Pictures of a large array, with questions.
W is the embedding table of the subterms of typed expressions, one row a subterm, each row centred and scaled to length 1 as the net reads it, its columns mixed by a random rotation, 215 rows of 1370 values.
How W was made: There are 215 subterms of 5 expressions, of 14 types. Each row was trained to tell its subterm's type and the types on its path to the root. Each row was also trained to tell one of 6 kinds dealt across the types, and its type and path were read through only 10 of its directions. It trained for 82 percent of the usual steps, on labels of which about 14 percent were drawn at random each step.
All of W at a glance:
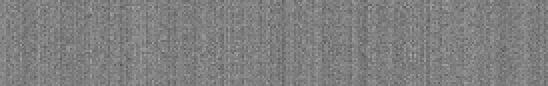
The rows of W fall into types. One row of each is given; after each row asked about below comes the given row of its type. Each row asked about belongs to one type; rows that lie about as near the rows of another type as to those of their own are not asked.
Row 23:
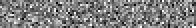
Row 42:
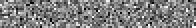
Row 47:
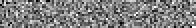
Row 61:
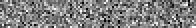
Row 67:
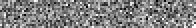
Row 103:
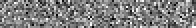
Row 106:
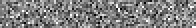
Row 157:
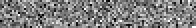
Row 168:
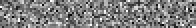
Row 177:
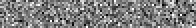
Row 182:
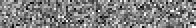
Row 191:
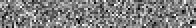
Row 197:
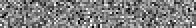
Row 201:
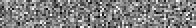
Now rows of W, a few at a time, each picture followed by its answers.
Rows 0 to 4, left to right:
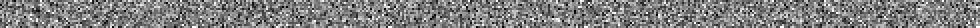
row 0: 23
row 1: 106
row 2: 157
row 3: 191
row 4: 23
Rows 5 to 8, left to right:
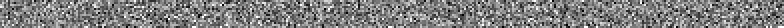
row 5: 42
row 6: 177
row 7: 168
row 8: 61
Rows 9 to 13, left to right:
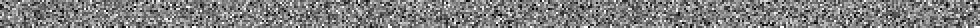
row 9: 157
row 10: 168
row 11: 61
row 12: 197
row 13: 61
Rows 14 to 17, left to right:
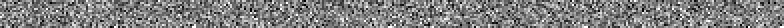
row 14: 67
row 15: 157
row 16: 23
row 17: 157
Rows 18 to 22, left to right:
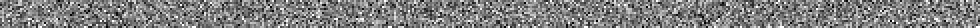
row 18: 23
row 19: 157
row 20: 103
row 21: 197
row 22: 157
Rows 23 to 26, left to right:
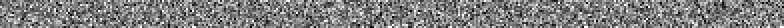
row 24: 168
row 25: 47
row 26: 197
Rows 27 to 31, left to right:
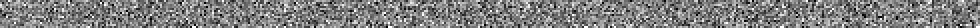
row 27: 201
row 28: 197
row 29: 177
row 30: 42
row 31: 168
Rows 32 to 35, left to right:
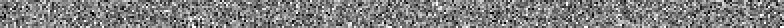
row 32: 47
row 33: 103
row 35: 177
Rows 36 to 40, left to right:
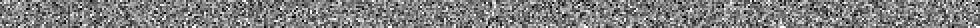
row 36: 106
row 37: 157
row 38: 182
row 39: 23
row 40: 23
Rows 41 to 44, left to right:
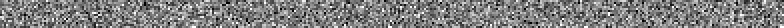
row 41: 182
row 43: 157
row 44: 61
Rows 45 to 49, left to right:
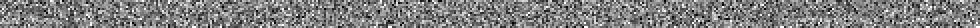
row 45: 103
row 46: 191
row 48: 42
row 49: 103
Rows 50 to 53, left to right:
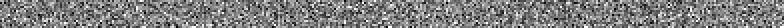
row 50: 103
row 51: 47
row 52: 61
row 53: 106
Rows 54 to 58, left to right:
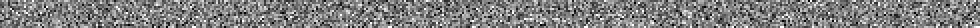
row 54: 201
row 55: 182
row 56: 157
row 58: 103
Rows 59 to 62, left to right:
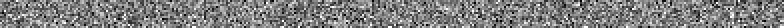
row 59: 177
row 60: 42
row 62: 61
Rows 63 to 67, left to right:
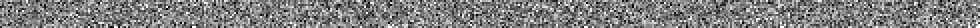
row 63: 197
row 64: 61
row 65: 47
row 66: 197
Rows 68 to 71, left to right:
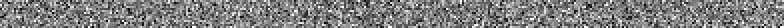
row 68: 197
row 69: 61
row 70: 201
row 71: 106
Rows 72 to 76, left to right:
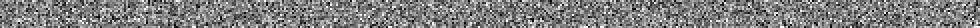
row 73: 201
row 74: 42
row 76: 103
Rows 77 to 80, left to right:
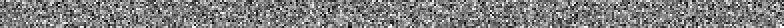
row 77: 103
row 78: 191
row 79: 23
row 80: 182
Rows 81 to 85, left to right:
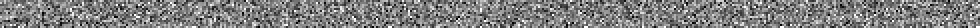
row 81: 106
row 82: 168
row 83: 197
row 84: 177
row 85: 106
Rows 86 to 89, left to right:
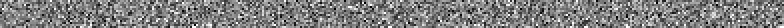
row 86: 201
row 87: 47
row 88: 191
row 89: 61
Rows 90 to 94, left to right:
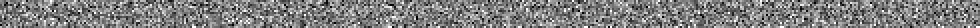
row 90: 168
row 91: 23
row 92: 182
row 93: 197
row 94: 177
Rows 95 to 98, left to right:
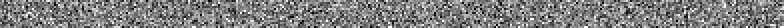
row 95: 157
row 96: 23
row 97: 201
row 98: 177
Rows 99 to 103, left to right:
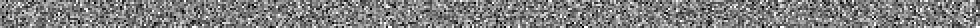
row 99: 191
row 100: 106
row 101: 201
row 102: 47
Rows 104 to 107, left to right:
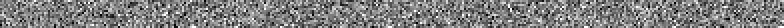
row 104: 168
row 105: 23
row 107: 42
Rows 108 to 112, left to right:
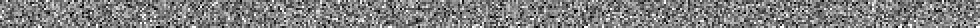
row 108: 61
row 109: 157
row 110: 201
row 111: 191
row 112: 67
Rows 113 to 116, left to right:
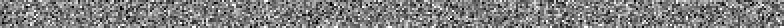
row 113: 191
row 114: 197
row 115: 23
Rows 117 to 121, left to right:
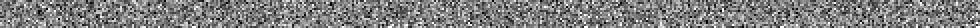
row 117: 177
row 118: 67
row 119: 47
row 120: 191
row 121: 177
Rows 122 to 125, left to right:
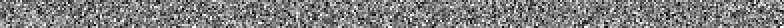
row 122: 177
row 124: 191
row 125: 47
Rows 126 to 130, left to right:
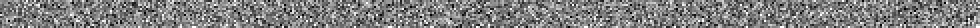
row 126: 197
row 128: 23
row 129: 177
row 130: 67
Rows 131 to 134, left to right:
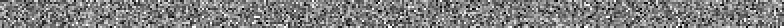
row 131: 67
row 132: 201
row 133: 157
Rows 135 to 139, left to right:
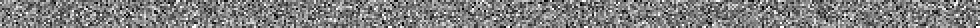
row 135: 191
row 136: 47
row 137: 168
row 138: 47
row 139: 177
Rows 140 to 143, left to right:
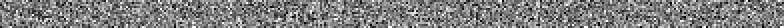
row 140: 103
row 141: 201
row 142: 42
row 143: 168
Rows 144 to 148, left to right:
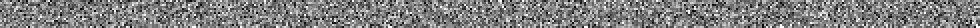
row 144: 182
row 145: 201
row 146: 42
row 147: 61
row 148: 47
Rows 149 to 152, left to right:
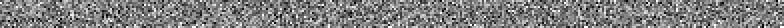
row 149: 191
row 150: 177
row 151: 47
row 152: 197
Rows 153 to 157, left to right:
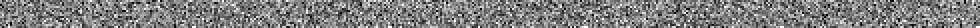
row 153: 168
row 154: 197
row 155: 61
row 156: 23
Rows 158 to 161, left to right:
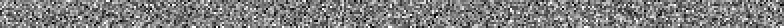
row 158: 42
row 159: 42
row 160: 106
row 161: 23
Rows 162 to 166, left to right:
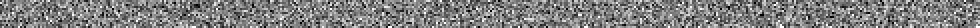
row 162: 157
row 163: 106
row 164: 157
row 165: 182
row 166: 182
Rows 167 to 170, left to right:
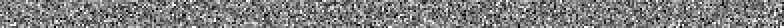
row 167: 47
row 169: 177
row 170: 197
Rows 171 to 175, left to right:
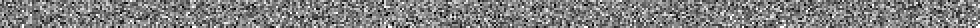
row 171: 47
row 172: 106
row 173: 201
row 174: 182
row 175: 67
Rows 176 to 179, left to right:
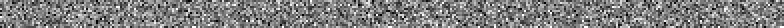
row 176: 182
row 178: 177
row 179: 103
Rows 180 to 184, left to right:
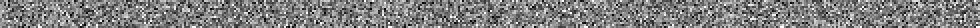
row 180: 61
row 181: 197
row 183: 182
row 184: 177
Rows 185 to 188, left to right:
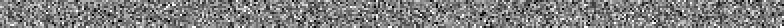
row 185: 42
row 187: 197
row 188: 168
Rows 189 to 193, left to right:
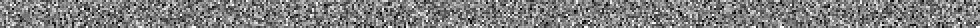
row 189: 42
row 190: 168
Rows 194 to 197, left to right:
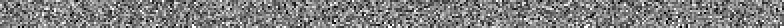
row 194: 61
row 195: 201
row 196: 67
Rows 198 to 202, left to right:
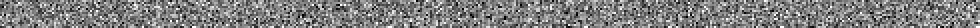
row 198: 177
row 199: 191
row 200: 168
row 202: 182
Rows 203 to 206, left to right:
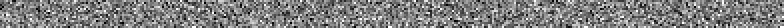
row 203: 23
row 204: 197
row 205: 23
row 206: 177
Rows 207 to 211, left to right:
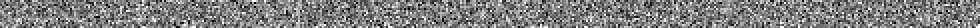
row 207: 103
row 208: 197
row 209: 42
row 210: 103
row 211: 191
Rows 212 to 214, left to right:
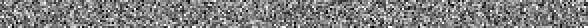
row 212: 191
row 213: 47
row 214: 23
